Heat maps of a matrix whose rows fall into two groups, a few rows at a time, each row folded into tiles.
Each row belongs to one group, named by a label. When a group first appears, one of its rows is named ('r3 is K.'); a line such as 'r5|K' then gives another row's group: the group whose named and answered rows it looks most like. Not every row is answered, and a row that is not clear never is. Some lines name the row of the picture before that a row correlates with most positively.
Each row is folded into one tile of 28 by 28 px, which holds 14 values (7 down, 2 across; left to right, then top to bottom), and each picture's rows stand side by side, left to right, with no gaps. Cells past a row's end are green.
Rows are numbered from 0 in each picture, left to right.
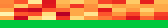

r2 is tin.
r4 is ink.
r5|ink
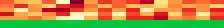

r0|tin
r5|ink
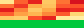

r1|ink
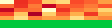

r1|tin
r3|tin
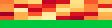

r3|tin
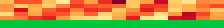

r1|ink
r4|ink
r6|ink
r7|tin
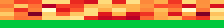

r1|tin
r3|ink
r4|ink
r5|tin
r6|tin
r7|tin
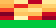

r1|ink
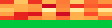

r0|ink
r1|tin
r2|tin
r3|tin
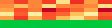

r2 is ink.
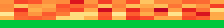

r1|ink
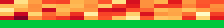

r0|ink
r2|ink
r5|tin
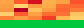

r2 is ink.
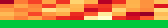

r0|ink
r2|ink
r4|ink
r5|tin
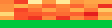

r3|tin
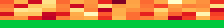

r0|tin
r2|tin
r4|ink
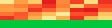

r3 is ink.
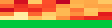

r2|ink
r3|ink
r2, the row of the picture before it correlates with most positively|2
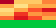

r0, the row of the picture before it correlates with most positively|2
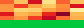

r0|tin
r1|ink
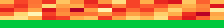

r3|tin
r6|ink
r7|tin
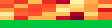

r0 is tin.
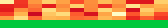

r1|tin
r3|tin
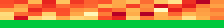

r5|tin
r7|ink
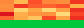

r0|tin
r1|tin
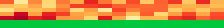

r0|ink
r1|ink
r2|tin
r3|tin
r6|ink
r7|ink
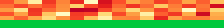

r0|tin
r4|tin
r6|tin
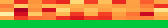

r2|ink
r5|tin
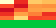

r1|ink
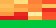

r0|ink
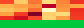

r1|tin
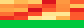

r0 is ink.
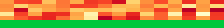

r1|ink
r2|tin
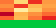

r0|tin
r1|ink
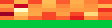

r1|ink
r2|ink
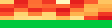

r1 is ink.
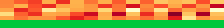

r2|ink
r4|tin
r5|tin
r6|tin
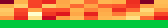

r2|tin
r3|tin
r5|ink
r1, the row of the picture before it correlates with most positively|0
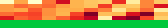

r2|ink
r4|ink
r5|tin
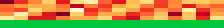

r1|ink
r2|tin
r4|ink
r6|tin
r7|tin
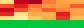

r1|ink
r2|tin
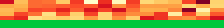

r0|ink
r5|ink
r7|ink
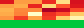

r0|ink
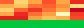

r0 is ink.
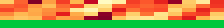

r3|ink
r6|ink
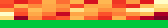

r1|ink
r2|tin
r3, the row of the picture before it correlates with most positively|6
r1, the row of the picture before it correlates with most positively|6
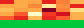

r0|ink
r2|tin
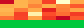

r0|ink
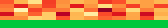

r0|tin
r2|tin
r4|tin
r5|tin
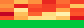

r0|tin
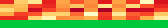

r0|ink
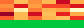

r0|tin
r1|tin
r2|tin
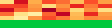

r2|tin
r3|tin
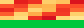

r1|ink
